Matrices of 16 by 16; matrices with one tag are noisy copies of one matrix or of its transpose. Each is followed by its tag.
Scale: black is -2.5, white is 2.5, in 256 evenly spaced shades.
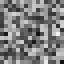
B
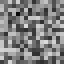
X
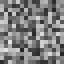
X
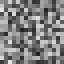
X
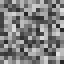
B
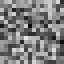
X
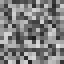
B
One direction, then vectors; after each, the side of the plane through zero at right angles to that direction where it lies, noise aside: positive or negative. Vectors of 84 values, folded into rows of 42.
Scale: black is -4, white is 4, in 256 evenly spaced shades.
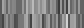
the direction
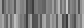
negative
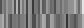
negative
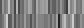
positive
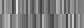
negative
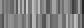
positive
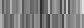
negative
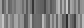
negative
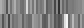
positive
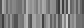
positive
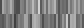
positive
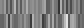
positive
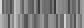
negative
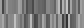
negative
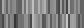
positive
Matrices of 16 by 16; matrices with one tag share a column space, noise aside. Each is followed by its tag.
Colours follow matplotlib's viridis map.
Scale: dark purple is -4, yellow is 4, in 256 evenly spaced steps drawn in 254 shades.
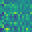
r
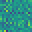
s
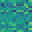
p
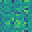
s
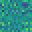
p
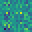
r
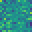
s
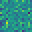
s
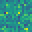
r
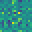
s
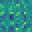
r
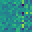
r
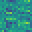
s
